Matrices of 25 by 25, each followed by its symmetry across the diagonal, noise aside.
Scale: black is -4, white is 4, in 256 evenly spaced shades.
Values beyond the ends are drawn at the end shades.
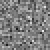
antisymmetric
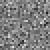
antisymmetric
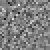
antisymmetric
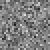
antisymmetric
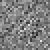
symmetric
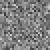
antisymmetric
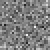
symmetric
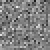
antisymmetric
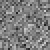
symmetric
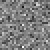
neither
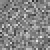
symmetric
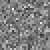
neither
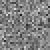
neither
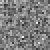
symmetric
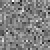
neither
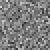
symmetric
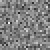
neither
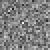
symmetric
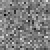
neither
